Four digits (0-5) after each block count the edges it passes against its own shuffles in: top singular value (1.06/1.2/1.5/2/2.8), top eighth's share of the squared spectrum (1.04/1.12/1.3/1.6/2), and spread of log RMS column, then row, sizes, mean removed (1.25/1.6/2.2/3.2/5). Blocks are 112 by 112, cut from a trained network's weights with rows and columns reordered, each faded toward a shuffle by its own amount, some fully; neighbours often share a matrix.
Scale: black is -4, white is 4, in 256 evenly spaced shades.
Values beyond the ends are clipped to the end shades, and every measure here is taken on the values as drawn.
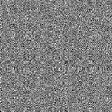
4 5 3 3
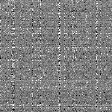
4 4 4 1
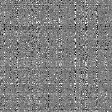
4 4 4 1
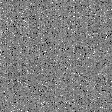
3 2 0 2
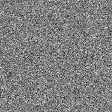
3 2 0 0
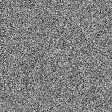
2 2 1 0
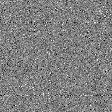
3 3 1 2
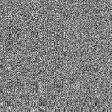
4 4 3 1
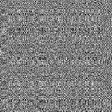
5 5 3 3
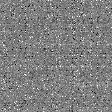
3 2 2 0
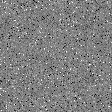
1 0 0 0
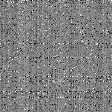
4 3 0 3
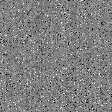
2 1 0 1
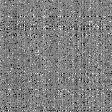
4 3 1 3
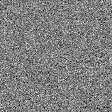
2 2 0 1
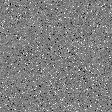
0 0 0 0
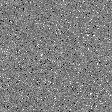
0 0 0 0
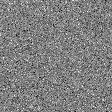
0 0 0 0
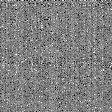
3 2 0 2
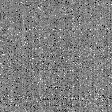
3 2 0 2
